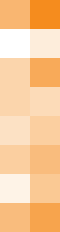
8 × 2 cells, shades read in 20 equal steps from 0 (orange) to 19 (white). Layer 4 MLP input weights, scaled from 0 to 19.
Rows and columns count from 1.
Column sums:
100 67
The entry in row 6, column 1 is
11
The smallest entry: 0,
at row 1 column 2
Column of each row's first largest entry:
1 1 1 2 1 1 1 1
